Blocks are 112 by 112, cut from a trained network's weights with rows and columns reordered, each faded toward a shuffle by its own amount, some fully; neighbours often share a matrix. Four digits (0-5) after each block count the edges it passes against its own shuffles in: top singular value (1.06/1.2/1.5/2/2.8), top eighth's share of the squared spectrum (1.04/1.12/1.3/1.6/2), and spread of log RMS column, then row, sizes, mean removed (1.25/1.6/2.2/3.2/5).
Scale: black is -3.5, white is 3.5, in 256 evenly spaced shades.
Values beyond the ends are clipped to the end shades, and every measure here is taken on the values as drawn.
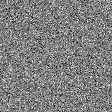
1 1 0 0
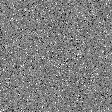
0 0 0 0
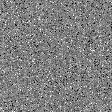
0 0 0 0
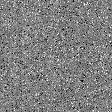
0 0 0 0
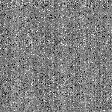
3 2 0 2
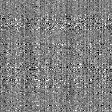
4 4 0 4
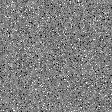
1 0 0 0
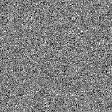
3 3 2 2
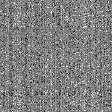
3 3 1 3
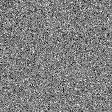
1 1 0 0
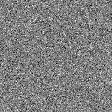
2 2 0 0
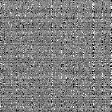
4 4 4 1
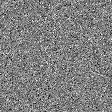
0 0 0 0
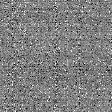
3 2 3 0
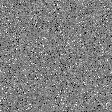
0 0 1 0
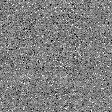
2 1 1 0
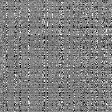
4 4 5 2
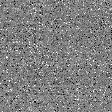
2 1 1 0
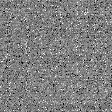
2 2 2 0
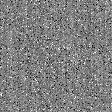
2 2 0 1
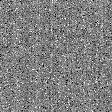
2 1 0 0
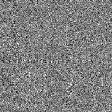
3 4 2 2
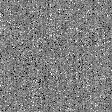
2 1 0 1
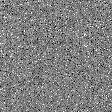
1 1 0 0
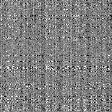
4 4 0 4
